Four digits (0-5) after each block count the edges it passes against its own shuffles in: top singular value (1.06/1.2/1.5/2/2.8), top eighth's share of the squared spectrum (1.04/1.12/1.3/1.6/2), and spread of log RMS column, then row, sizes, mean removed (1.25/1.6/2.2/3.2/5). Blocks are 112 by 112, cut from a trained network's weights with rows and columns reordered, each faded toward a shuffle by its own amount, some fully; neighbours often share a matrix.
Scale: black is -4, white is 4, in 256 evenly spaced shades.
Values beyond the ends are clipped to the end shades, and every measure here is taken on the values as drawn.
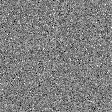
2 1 0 0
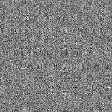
4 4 2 3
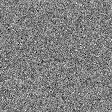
0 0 0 0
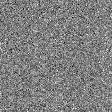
2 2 0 1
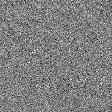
3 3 1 1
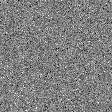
0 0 0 0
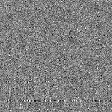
4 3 1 2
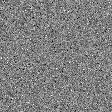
0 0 0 0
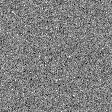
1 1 0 0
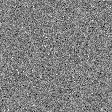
0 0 0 0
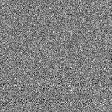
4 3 1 2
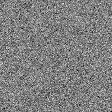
2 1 0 0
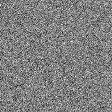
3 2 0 1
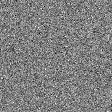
1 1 0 0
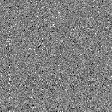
3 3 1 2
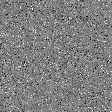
2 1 0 1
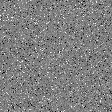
0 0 0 0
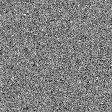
2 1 0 0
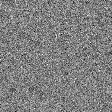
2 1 0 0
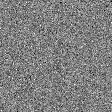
1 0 0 0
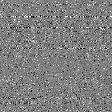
4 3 0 3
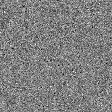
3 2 0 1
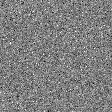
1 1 0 0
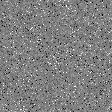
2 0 0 0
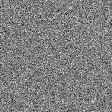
2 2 0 0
